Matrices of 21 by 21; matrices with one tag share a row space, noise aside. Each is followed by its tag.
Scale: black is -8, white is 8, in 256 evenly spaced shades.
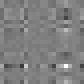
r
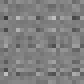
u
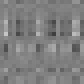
u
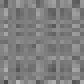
u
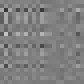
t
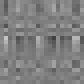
u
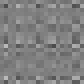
u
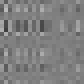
t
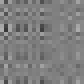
t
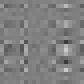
r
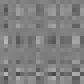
u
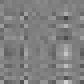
r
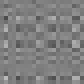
u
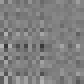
t
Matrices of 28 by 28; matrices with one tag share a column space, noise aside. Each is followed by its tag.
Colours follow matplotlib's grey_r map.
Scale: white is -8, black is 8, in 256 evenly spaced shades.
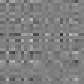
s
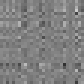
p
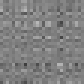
p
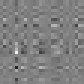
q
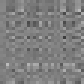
p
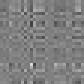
p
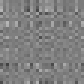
p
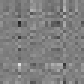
p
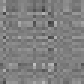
p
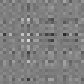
s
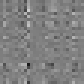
p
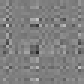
q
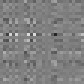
s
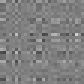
s
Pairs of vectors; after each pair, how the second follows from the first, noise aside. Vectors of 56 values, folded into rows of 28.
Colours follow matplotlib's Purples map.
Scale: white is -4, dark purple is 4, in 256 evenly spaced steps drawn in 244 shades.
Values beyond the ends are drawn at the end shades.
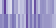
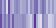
wrapped around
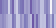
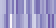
wrapped around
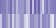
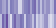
wrapped around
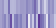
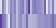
wrapped around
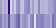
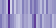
sign-scrambled
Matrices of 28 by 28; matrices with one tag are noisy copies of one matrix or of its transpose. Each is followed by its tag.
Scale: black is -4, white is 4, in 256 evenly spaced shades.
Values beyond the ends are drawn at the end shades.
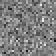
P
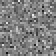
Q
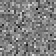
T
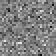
P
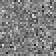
Q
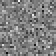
Q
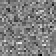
P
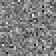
Q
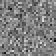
P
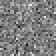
T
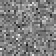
T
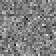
T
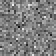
T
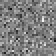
P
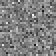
Q
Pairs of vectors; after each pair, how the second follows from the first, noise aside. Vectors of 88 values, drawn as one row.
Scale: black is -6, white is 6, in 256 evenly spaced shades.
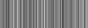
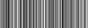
scaled up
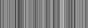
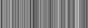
wrapped around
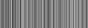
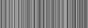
reversed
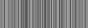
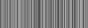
wrapped around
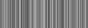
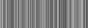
wrapped around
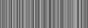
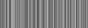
reversed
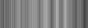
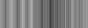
wrapped around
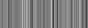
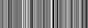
scaled up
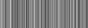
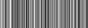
scaled up
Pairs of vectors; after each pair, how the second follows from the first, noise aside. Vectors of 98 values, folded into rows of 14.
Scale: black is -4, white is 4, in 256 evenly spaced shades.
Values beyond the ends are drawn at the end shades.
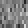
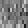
negated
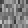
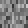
reversed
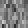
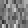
negated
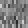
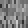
negated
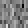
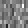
negated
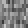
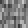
reversed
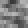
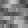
negated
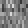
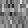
negated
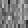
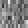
negated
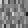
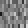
reversed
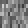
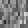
reversed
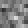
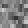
negated
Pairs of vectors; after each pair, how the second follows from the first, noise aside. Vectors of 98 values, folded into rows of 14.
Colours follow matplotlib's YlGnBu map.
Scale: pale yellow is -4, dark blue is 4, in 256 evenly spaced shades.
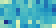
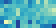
negated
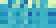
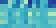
negated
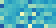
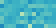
shrunk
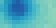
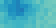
shrunk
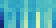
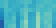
shrunk
